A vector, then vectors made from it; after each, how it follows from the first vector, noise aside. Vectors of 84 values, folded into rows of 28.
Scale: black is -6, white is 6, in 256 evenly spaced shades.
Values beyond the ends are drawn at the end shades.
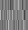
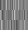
wrapped around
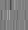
partly zeroed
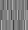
wrapped around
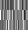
scaled up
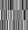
scaled up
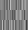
wrapped around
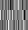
scaled up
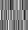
scaled up
